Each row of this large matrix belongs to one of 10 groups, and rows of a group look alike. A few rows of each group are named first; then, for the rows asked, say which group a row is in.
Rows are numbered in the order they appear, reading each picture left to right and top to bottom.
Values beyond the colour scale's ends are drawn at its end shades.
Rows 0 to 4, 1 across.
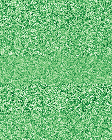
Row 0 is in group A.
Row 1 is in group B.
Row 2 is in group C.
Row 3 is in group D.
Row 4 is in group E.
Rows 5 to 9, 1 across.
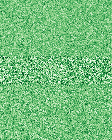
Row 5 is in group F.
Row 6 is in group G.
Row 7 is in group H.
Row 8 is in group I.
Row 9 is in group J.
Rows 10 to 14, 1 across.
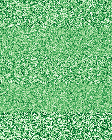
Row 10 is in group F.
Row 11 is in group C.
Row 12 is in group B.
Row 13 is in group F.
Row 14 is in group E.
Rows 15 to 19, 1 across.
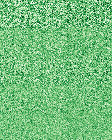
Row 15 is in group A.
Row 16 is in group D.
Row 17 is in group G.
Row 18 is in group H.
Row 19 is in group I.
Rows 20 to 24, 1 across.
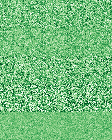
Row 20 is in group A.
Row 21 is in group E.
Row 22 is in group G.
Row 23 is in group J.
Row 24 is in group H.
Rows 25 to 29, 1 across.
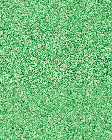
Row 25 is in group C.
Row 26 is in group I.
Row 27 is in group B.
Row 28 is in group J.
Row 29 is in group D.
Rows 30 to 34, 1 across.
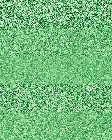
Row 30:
G
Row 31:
C
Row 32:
F
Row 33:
F
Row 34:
C
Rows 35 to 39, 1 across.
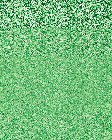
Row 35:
E
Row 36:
E
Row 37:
B
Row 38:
I
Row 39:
H
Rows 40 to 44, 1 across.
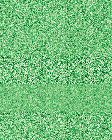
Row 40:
F
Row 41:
C
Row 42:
E
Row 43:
A
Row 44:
E
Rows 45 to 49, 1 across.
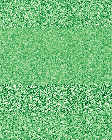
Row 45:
E
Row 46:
H
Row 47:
F
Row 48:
A
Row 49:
J
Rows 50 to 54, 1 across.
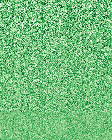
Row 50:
D
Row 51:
F
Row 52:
B
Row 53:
A
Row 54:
J
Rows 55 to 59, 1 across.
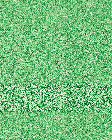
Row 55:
F
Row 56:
E
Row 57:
C
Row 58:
J
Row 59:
A
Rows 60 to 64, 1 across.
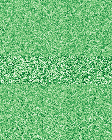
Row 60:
E
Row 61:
H
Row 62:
C
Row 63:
D
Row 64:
D
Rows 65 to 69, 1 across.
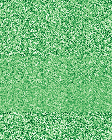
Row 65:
I
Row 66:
A
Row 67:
D
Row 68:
D
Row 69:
I
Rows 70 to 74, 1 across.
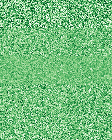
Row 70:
I
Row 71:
C
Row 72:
F
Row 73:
D
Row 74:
B
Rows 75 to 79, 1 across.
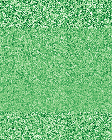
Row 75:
F
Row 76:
J
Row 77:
G
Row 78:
I
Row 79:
D
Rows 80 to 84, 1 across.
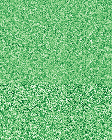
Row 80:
B
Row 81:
F
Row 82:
F
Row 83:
C
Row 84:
A
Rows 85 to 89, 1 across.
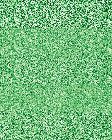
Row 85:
B
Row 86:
B
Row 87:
B
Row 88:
I
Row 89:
H
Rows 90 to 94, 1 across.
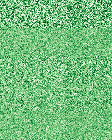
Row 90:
C
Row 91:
C
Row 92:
D
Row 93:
G
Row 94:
I
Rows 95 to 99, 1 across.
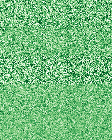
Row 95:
G
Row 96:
H
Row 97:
E
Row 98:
C
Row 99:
E
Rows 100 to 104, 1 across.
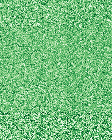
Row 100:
D
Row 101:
F
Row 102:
E
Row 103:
C
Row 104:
E
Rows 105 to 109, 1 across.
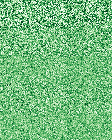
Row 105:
J
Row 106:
C
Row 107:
I
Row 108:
I
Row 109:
J
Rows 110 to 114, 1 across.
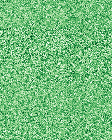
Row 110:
E
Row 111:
I
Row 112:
E
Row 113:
C
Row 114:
A
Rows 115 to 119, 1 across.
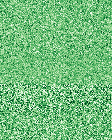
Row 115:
F
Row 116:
G
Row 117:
I
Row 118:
G
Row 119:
F
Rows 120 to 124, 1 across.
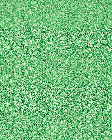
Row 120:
B
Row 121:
E
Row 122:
B
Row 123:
B
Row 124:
F
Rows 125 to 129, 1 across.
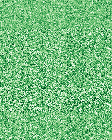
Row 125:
G
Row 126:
D
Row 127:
A
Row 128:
D
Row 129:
A
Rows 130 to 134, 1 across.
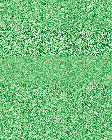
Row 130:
D
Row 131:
E
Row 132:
H
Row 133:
F
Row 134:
A
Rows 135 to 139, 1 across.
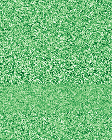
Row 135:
C
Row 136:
E
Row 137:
G
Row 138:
E
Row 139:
J
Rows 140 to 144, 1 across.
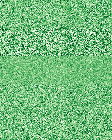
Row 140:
H
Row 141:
H
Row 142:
F
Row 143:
C
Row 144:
J
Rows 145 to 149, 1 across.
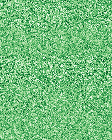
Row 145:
I
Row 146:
J
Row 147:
G
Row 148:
F
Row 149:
B
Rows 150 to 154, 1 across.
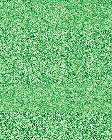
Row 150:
I
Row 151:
A
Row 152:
J
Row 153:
G
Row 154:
F
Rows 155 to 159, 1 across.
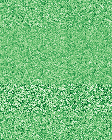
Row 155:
D
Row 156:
J
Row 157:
D
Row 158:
C
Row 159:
G
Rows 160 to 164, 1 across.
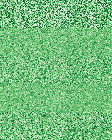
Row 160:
B
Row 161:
D
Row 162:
C
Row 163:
I
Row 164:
D
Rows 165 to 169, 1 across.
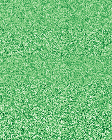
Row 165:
E
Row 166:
H
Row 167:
I
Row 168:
B
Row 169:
H
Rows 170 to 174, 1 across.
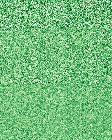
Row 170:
A
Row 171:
E
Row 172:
B
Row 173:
E
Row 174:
F
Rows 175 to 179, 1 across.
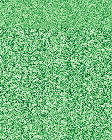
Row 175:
H
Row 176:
C
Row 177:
A
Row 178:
F
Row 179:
D
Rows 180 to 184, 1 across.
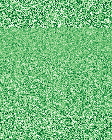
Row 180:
F
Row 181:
F
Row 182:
B
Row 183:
A
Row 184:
G
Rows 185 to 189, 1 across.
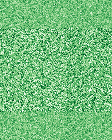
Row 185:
F
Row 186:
C
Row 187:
D
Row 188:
D
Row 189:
A
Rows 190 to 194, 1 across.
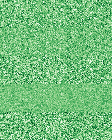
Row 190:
G
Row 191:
A
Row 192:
F
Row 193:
H
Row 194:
I
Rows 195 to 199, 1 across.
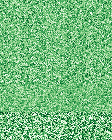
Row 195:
F
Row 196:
A
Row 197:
A
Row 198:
C
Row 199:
D
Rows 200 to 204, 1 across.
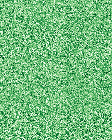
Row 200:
G
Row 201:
I
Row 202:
H
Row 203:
I
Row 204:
A
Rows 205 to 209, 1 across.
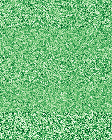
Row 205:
H
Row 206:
C
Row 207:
H
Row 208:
F
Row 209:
G
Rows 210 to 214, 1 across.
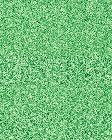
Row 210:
J
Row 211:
B
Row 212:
A
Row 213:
B
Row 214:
F
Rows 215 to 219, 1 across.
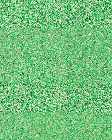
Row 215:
A
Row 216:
D
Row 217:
J
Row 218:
I
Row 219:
G
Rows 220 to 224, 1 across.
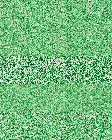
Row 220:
J
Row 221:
J
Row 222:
A
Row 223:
F
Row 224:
H
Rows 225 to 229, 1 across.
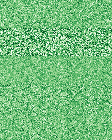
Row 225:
C
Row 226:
I
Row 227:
E
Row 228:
E
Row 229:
J
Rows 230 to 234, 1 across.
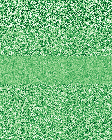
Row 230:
A
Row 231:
C
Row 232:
J
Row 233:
D
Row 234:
A
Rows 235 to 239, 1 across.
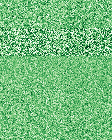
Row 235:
D
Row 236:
A
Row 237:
B
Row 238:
I
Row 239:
A
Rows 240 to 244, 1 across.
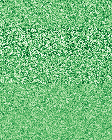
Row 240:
H
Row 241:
J
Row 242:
B
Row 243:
C
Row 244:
H
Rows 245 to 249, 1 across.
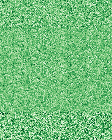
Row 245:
H
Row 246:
J
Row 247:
J
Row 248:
C
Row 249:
H
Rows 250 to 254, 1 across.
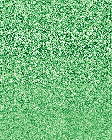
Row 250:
G
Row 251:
G
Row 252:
B
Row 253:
G
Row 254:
I
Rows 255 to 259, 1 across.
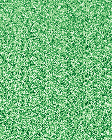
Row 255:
E
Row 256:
A
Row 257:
A
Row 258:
A
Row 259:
F
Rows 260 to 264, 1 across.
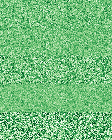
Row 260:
J
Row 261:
I
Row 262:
H
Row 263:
H
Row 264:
F
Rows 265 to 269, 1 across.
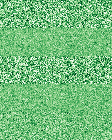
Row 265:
I
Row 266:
G
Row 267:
A
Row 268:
H
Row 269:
I
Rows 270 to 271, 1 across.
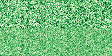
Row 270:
A
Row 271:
A
